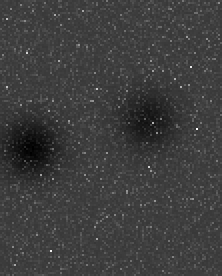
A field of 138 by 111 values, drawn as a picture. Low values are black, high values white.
There are two dips. Neither half mirrors the other. No single row or column stands out from its neighbours. Most values sit low, with a long tail of high ones. There is no overall slope. The middle left is the ninth with the lowest average.
